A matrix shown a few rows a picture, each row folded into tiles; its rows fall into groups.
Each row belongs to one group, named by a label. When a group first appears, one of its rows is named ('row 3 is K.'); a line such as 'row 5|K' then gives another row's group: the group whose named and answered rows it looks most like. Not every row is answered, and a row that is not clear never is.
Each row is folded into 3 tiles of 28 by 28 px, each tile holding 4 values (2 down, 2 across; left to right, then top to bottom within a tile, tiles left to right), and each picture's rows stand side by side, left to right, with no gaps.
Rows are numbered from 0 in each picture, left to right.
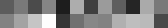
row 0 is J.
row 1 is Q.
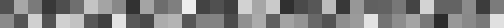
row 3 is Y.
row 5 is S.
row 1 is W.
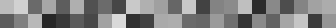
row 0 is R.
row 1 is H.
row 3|J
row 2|Y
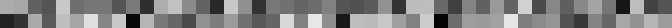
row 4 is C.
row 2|W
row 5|S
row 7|S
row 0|W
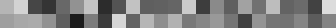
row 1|S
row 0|Y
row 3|Y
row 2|Y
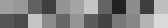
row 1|S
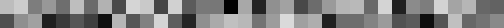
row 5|R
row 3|Q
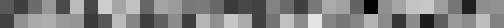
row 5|W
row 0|C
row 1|R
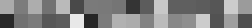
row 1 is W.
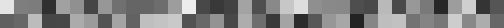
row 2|Y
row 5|C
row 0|W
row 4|S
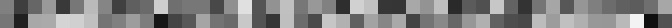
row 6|C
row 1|Y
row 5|Y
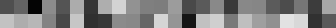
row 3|J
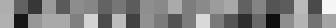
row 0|S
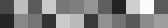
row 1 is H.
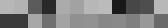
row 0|W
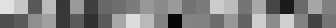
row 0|R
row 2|H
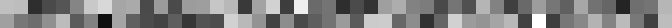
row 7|J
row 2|H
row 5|W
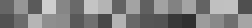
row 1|R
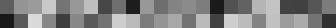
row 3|Y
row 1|W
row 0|R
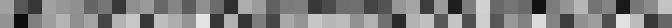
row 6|J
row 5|Q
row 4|J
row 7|J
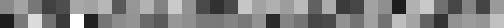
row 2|Y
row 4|C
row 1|R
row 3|R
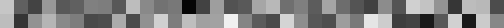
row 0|S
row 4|J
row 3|R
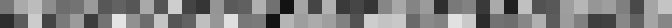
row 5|J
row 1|W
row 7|W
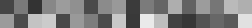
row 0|J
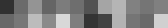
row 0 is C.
